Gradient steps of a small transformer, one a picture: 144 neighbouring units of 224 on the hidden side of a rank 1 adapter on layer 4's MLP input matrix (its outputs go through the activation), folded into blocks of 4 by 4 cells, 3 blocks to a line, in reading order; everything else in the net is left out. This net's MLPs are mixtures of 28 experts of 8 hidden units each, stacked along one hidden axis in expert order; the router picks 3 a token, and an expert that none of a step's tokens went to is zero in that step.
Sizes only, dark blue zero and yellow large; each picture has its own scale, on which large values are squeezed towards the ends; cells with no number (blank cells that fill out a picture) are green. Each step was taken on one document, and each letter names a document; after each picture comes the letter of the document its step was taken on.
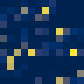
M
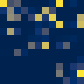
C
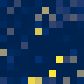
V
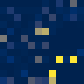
V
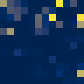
C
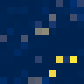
V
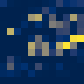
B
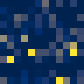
M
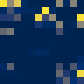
C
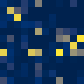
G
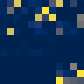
C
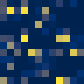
G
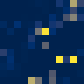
V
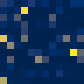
G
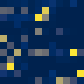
M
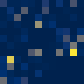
G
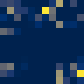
C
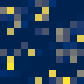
M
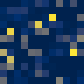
G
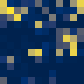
G
